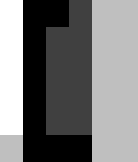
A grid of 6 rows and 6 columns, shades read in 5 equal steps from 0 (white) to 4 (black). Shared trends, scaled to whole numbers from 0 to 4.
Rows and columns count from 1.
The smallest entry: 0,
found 5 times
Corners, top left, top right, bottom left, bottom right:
0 1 1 1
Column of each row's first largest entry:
2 2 2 2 2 2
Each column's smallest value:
0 4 3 3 1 1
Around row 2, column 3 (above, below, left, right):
4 3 4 3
